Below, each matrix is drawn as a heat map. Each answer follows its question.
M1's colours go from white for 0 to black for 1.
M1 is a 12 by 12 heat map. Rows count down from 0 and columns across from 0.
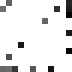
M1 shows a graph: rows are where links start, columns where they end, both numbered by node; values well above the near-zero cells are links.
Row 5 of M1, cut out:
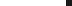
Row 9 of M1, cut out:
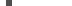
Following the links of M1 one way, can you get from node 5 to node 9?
yes
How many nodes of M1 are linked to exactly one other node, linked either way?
6
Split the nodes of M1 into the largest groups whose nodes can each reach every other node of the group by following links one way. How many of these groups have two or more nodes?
2
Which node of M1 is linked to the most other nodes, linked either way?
node 11
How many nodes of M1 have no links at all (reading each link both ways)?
3
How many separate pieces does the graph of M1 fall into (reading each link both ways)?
5
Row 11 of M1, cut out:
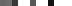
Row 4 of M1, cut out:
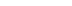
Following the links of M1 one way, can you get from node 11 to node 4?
no
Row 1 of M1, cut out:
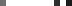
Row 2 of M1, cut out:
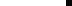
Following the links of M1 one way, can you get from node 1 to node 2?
yes
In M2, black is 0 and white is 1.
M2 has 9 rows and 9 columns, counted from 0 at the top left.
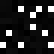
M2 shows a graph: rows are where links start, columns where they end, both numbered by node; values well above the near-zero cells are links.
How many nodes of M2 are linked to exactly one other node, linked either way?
4
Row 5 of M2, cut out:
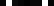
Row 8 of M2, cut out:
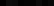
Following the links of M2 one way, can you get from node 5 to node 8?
yes
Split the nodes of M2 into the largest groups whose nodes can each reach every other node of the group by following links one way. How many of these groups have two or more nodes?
0
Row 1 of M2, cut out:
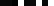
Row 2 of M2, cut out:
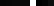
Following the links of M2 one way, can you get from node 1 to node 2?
no
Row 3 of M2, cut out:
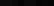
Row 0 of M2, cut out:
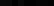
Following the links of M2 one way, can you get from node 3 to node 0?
no
